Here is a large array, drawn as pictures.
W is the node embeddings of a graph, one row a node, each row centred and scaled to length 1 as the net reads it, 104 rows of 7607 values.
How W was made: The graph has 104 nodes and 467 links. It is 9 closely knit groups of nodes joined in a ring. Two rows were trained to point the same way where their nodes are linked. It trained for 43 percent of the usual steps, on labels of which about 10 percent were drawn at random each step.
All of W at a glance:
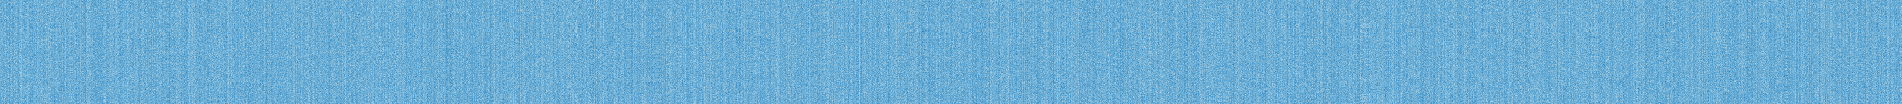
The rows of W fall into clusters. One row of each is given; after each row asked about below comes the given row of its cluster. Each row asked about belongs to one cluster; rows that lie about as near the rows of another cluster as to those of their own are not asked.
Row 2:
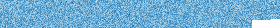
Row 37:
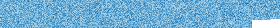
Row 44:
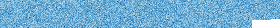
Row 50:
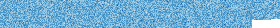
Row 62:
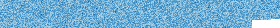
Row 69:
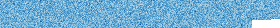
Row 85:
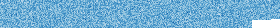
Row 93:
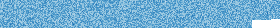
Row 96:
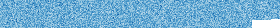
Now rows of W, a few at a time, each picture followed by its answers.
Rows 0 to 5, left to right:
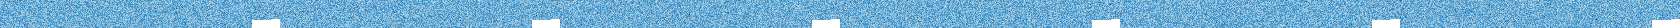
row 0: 50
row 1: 85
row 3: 50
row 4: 44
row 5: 69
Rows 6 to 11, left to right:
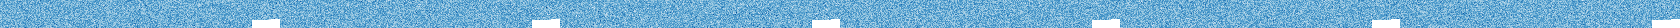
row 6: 96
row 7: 96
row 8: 37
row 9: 85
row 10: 85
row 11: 50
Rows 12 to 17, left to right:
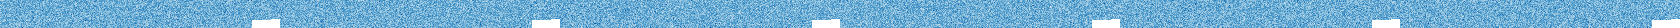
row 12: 69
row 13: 69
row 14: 69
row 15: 85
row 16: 93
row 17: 50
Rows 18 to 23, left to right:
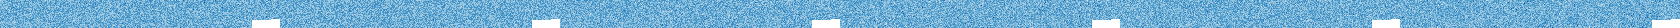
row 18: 62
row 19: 37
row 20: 69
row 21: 37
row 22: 85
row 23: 96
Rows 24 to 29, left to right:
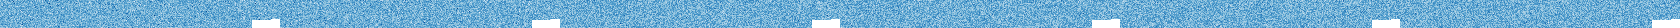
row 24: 96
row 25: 37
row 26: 96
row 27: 96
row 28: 93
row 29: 85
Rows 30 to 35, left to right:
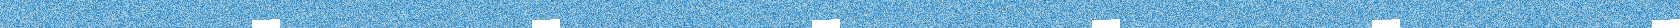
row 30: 85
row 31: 85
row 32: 96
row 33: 62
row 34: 69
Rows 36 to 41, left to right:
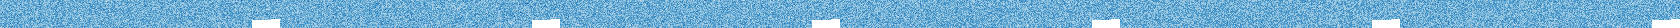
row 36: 37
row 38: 50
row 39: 44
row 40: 44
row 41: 93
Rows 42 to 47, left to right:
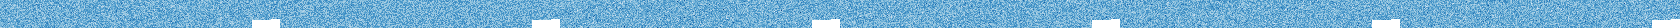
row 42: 85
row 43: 50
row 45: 62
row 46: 93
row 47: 2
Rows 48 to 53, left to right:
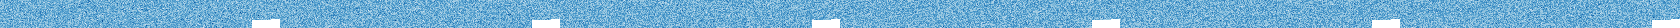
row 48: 62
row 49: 96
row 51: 62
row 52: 69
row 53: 62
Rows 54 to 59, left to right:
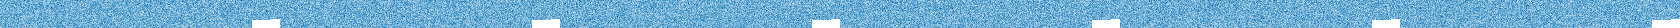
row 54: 37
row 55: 50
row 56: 93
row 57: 85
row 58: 93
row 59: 96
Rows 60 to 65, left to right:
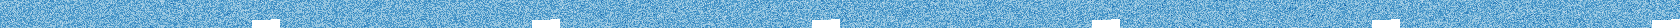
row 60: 2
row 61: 37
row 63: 69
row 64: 93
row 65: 62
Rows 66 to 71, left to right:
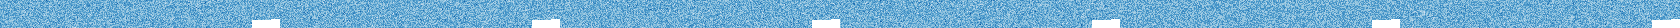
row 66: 50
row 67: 2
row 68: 85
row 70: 93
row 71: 50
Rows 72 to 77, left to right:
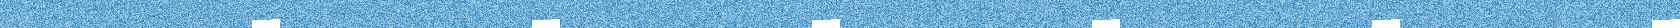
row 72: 85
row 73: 50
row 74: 2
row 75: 93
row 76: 2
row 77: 37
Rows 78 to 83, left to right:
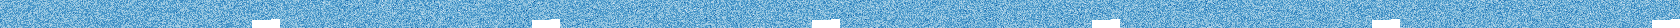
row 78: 44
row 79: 96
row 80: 62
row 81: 37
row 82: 85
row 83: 85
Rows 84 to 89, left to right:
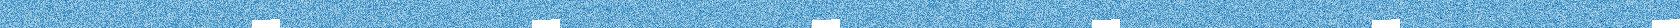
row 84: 69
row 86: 2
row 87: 93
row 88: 44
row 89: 62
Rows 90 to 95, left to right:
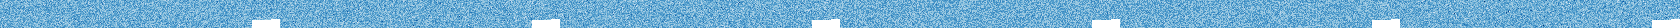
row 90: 2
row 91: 69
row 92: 50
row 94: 96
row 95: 44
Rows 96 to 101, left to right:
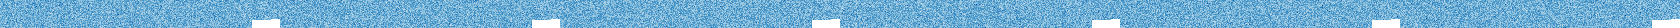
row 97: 96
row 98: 37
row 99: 93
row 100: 96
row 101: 96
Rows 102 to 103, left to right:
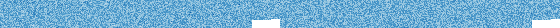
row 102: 50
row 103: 37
